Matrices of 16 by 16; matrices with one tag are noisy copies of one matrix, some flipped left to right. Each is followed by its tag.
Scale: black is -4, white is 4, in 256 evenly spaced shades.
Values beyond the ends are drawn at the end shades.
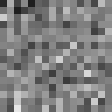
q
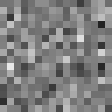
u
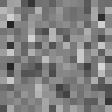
u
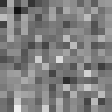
q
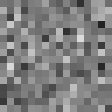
u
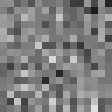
q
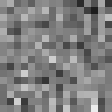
q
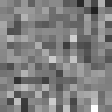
q
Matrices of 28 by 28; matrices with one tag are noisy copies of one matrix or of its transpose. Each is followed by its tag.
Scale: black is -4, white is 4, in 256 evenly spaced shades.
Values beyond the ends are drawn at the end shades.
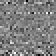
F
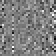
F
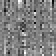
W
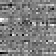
W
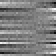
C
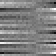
C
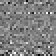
F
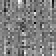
W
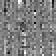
W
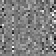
F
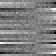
C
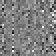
F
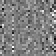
F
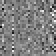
F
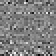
F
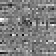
W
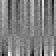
C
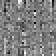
W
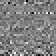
F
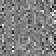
F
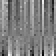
C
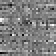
W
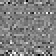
F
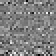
F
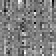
W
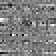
W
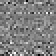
F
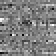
W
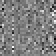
F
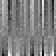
C
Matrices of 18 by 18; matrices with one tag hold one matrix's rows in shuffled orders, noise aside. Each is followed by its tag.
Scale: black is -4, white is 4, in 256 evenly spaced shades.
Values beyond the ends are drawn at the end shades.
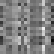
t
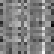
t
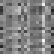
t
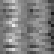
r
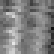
r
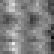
r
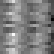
r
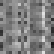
t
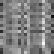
t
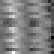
r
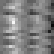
r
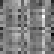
t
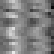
r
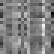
t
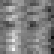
r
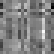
t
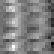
r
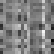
t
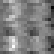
r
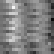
r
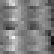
r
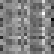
t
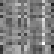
t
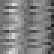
r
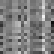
t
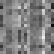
t
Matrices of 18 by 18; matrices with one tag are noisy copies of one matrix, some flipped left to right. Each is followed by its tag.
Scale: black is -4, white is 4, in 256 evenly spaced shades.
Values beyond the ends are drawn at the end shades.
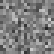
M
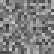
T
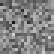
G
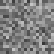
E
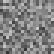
E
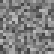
M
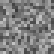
M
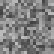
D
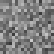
E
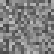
T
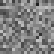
E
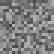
G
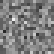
M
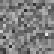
M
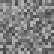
E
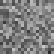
E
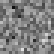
M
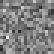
M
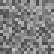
E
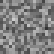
M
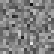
M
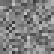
G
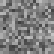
D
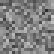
G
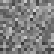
E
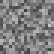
M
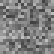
D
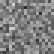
T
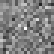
E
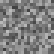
M
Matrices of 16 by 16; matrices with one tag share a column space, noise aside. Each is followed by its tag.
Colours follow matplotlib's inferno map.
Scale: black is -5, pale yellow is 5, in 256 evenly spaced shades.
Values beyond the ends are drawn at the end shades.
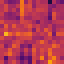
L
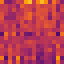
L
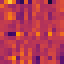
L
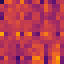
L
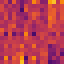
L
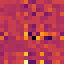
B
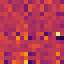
B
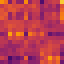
L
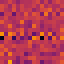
B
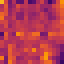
L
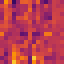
L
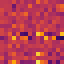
B
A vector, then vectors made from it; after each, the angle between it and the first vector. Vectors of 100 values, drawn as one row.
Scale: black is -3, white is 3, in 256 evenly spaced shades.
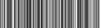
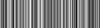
nearly opposite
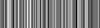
nearly opposite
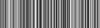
orthogonal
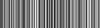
orthogonal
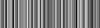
nearly opposite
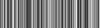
nearly parallel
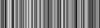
nearly opposite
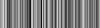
partly aligned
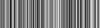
partly aligned
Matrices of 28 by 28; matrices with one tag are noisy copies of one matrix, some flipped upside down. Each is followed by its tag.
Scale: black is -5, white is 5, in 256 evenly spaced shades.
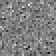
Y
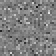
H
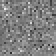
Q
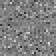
H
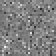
Q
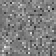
Q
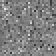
Q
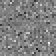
H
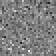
Y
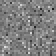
Q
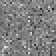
Q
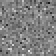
Y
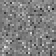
Q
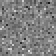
Y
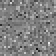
H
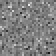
Y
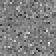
H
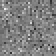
Q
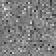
Q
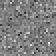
H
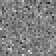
Y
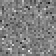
Y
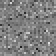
H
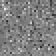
Q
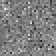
Q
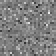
H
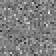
H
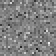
H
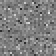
H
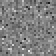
Y
